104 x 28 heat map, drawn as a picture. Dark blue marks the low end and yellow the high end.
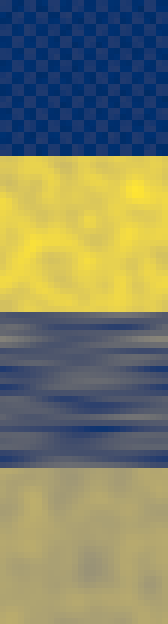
It is made of 4 by 1 panels. Panel 1,1: very low, checkered, faint in contrast. Panel 2,1: very high, blotchy, faint in contrast. Panel 3,1: low, streaked across. Panel 4,1: high, blotchy, faint in contrast.
